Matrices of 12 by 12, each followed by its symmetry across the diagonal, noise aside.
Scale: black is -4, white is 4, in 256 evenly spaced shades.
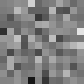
antisymmetric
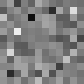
antisymmetric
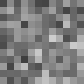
symmetric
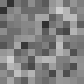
symmetric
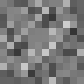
symmetric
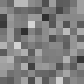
antisymmetric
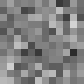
neither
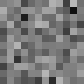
neither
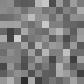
neither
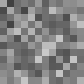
symmetric
